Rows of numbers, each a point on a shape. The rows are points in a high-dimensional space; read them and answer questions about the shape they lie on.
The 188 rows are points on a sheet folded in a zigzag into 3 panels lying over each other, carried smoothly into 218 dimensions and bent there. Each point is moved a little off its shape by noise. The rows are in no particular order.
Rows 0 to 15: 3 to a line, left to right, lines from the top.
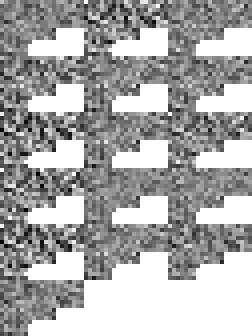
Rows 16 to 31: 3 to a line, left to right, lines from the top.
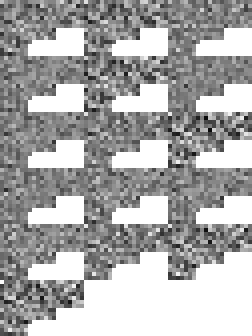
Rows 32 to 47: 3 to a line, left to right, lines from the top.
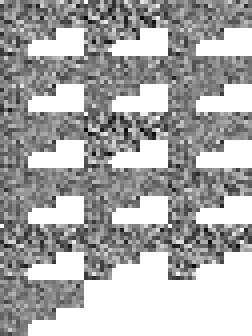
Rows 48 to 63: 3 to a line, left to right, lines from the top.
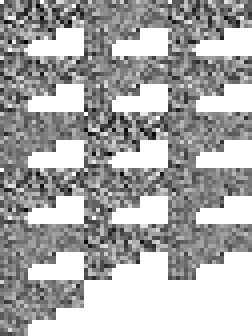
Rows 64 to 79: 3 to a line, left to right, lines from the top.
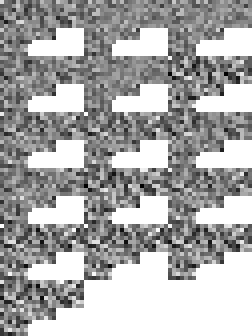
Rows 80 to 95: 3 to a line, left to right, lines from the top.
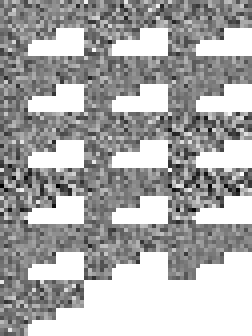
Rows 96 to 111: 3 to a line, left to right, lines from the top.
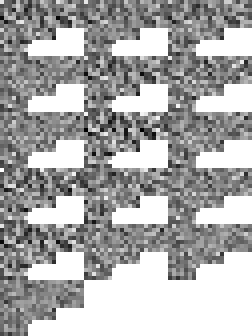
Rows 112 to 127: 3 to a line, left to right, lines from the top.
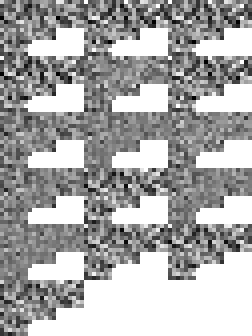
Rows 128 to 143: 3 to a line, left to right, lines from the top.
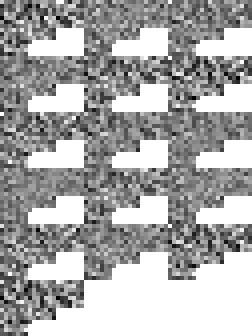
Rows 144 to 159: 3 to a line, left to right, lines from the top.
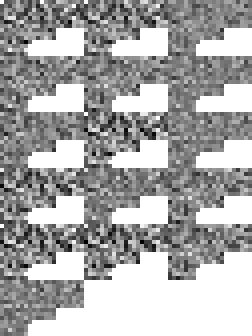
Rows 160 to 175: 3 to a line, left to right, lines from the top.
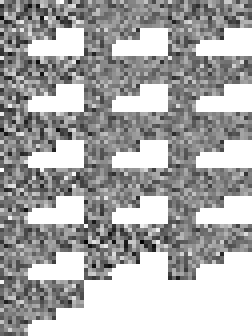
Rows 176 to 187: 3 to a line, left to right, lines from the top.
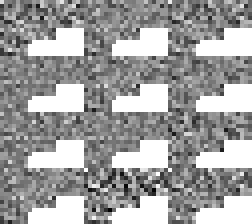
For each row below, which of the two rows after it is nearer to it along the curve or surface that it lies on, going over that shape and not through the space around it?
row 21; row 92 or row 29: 29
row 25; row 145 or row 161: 145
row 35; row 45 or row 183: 45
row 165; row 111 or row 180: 111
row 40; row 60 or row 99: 60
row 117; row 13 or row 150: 150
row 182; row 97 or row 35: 97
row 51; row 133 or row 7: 7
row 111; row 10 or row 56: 10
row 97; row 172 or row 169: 169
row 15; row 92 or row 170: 92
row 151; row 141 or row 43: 43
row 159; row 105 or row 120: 105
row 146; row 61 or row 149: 61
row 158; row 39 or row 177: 177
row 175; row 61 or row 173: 173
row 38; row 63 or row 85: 63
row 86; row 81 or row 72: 81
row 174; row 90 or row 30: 30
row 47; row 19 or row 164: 19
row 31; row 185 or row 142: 142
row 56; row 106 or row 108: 106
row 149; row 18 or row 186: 18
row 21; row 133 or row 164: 133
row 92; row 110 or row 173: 110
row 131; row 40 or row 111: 40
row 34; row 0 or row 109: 109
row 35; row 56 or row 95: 56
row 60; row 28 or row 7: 28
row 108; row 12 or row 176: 12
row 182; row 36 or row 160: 36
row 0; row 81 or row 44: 81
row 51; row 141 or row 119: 141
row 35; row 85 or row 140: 140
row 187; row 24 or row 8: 8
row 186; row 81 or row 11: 81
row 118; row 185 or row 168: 168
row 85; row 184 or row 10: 184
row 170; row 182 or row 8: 8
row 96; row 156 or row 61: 156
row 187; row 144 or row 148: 144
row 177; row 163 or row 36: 163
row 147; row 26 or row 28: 26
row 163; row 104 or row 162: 104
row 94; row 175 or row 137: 175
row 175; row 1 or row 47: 1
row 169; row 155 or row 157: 157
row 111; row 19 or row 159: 19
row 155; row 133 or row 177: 177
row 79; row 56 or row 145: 56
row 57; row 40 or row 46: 46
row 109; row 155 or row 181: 155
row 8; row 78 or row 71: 78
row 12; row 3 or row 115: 115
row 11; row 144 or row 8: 8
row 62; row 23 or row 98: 98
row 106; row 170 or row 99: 170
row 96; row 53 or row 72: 72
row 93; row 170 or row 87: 87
